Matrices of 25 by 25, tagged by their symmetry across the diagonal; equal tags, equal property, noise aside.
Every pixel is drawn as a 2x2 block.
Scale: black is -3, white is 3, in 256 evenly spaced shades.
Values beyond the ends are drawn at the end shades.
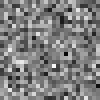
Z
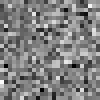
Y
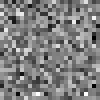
Z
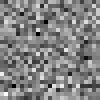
Y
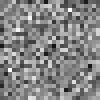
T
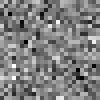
Y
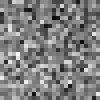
Z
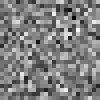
Y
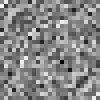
T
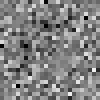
T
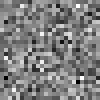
Z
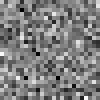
Y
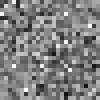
T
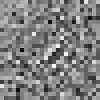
T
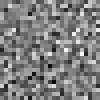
Z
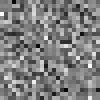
Z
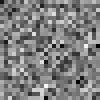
T
